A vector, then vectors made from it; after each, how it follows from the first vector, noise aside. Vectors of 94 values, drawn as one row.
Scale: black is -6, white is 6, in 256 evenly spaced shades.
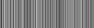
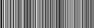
scaled up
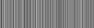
shrunk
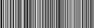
scaled up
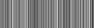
reversed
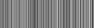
reversed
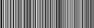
scaled up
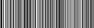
scaled up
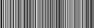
scaled up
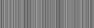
shrunk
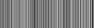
reversed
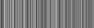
sign-scrambled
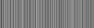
shrunk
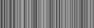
sign-scrambled
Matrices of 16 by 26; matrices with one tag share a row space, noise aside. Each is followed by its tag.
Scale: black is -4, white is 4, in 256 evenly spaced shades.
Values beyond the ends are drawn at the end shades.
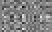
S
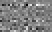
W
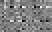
S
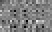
W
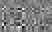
S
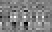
W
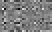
S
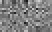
W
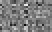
W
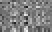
W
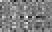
W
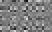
W
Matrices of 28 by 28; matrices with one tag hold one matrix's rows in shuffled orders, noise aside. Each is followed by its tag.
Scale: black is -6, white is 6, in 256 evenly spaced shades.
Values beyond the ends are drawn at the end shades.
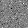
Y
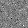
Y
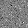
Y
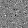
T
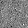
Y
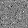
Y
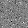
Y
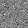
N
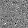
T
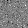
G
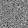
G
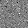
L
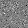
N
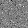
Y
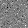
G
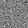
N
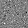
N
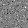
G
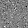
N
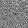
T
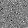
Y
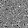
L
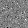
G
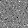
L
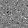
G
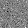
G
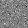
N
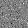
Y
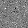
T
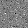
T
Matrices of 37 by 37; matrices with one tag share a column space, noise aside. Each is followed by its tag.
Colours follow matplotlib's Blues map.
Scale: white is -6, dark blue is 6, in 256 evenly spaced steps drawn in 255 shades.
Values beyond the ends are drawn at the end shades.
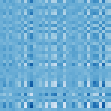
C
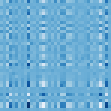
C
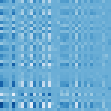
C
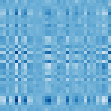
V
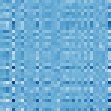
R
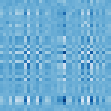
V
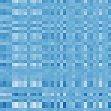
C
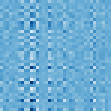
R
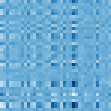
C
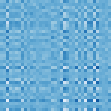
R
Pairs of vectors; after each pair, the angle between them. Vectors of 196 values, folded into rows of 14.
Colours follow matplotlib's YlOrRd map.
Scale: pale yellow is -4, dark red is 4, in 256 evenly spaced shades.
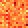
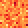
nearly parallel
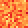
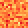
partly opposed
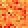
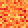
partly aligned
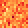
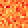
partly aligned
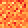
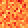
nearly parallel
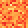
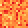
partly opposed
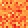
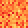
nearly opposite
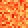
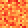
orthogonal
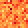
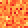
orthogonal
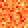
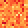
partly opposed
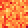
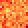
nearly parallel
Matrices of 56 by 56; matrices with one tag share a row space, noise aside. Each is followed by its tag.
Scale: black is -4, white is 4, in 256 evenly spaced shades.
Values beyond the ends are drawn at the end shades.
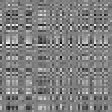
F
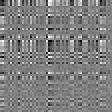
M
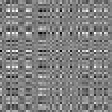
F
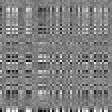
F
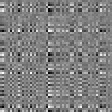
M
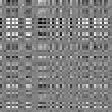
F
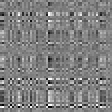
M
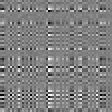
M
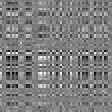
F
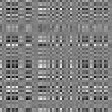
F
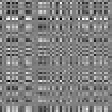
F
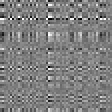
M
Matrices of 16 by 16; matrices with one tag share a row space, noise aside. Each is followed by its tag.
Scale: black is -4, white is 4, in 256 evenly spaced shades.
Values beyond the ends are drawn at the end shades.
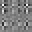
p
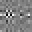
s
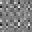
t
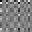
t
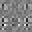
p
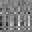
t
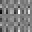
t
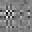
s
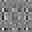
p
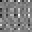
t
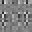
p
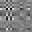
s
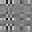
s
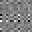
t
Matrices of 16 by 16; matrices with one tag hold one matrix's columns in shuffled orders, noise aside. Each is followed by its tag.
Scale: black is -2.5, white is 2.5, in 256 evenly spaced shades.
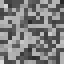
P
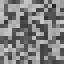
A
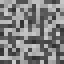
A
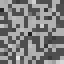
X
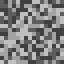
P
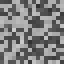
X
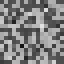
P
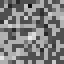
P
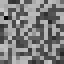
A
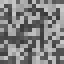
A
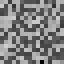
X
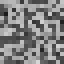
A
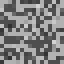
X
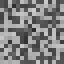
P
